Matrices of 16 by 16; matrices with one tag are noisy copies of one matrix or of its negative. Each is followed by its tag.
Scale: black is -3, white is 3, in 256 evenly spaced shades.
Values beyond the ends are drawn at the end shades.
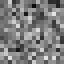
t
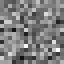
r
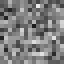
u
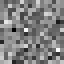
r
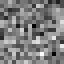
u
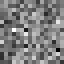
r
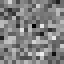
u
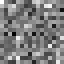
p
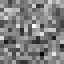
u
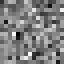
p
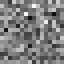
t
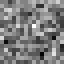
u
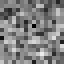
u
